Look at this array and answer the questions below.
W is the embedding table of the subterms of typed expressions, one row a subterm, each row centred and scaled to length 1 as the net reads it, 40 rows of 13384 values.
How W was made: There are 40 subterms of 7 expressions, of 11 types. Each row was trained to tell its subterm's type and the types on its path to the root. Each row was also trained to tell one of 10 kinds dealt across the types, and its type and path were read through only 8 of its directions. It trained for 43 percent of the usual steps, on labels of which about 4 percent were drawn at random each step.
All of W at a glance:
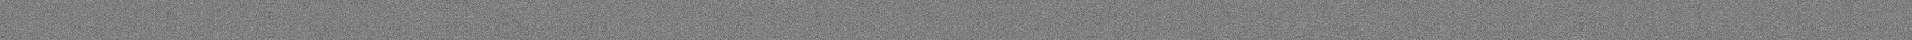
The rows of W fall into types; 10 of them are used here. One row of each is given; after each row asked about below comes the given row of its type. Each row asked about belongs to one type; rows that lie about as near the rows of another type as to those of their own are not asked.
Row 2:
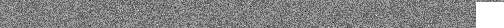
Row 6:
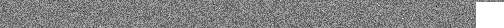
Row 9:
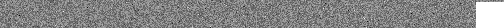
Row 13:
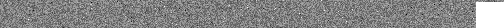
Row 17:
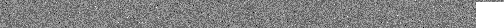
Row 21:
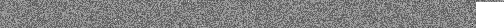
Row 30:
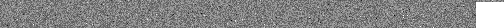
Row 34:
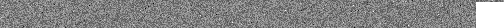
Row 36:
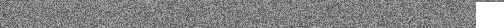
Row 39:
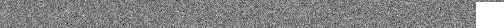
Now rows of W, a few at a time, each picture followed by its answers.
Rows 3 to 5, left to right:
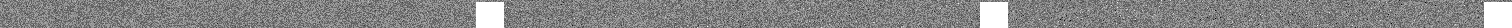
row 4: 6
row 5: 39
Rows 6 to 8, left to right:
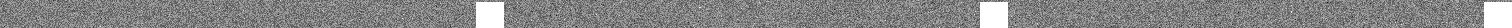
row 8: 21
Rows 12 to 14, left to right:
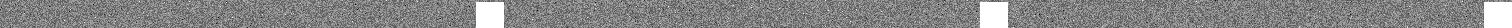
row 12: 6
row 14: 30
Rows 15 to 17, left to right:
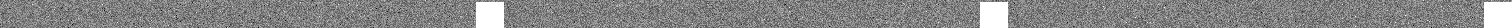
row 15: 13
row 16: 6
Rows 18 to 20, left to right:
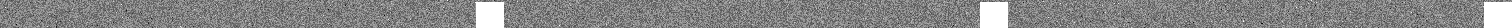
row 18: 13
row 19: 30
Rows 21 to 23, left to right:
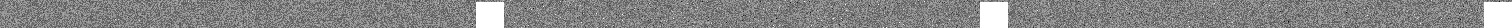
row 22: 2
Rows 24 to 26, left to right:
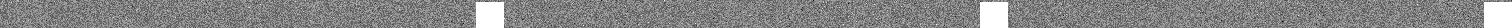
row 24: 13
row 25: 21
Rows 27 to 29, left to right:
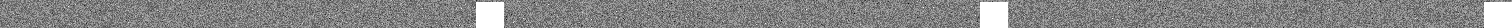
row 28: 9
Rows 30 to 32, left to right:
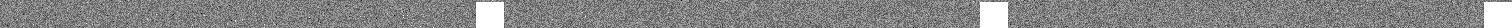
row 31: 2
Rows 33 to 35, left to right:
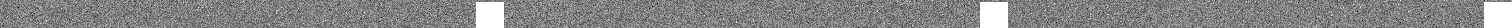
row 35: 30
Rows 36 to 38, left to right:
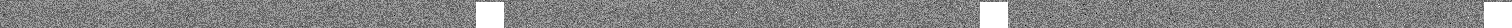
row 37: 36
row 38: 34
